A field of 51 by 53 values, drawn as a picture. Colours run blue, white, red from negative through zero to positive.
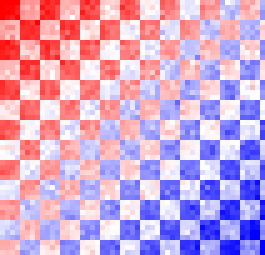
Mirror symmetry: none. Ninth with the lowest average: bottom right. Slope: up to the top left. Ninth with the highest average: top left. Grain: checkered.
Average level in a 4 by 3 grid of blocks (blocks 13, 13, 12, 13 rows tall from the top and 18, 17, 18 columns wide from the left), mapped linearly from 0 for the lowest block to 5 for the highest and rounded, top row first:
5 4 3
4 3 2
3 2 1
2 1 0
